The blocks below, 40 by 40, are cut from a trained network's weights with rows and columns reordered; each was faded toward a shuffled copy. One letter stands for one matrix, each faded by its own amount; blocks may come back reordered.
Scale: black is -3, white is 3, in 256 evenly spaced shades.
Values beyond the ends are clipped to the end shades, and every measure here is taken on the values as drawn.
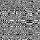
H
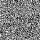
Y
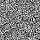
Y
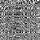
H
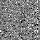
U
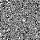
U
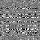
H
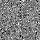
U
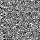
U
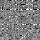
H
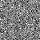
U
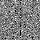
U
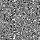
U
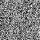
Y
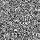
Y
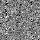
U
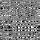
H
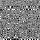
H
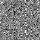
U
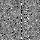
U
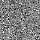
U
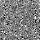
U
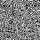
Y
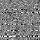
H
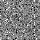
U
